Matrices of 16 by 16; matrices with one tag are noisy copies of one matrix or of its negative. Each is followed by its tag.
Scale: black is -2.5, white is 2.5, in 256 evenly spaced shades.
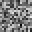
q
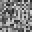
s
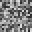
q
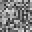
s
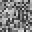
s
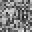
s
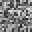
q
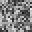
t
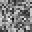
t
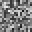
q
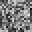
t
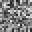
q
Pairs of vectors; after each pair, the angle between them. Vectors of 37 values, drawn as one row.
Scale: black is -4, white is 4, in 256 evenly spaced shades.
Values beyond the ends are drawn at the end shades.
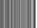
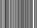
orthogonal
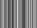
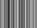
partly aligned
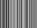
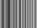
orthogonal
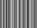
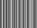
nearly parallel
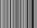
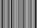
partly opposed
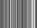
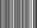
partly aligned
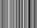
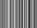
nearly parallel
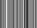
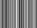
partly opposed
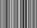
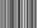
nearly opposite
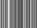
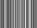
orthogonal
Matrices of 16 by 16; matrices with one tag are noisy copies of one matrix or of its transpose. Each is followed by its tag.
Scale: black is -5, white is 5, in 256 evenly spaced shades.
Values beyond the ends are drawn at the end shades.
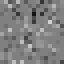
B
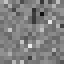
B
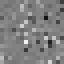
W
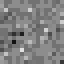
B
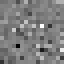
W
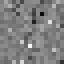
B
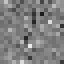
B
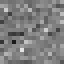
B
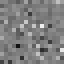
W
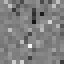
B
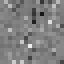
B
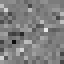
B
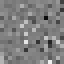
W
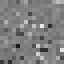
W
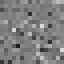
W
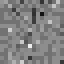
B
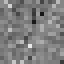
B
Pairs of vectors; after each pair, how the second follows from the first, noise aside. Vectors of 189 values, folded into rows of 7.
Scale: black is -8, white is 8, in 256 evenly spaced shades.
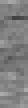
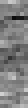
scaled up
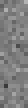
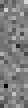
scaled up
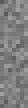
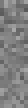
shuffled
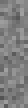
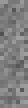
shuffled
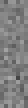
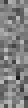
scaled up
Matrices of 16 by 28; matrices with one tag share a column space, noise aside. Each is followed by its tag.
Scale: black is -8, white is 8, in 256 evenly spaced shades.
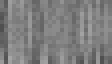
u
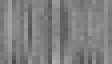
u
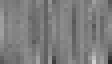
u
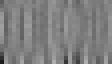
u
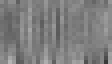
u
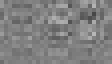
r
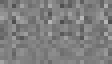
r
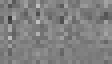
r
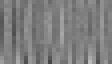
u
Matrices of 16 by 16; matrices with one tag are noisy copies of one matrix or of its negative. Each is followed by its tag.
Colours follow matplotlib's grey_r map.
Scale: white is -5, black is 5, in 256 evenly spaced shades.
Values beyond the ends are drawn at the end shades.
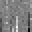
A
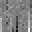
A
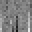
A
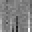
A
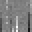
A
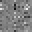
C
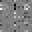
C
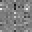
C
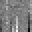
A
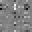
C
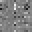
C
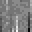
A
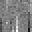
A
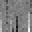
A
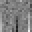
A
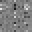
C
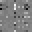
C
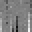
A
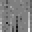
A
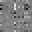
C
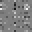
C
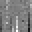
A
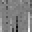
A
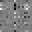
C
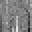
A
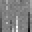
A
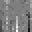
A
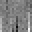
A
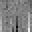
A
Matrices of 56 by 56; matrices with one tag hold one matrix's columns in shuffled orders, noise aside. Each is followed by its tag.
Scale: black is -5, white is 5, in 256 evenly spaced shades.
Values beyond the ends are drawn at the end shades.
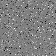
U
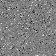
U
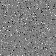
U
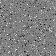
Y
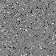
U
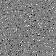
Y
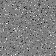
U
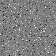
Y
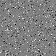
Y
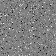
U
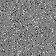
Y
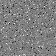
U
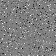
U
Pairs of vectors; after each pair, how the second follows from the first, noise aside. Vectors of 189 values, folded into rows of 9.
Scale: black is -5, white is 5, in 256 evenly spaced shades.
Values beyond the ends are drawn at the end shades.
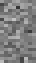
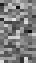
scaled up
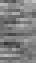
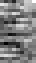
scaled up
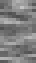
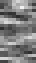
scaled up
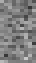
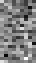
scaled up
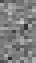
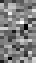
scaled up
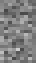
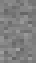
shrunk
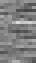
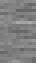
shrunk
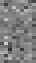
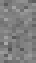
shrunk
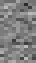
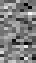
scaled up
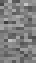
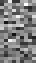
scaled up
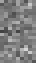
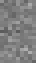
shrunk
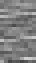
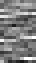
scaled up
